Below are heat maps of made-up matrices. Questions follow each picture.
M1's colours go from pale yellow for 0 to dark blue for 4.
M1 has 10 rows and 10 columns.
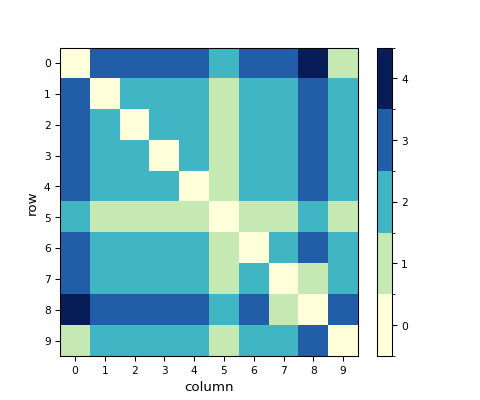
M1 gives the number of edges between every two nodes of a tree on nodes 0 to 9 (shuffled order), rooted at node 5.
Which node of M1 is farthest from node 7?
0
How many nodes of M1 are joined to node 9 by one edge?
2
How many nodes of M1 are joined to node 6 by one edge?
1
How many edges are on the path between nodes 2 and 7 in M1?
2
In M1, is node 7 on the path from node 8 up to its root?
yes
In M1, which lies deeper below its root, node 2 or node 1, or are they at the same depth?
the same depth
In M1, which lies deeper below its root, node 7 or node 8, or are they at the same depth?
node 8
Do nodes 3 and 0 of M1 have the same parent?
no
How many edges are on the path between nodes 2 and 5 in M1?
1
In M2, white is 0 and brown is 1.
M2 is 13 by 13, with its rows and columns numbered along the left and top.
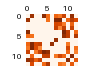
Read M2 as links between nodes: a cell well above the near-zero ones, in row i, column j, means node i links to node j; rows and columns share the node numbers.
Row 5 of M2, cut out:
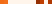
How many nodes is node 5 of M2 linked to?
5
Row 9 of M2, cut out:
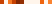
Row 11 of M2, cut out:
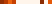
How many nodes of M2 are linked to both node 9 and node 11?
5
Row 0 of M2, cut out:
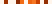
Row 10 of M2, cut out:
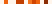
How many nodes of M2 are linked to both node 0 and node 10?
7
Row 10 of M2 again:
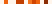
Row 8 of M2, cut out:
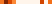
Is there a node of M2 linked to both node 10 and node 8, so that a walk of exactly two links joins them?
yes
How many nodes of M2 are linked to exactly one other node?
1
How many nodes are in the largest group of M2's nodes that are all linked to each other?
3
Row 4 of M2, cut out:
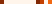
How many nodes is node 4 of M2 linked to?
4
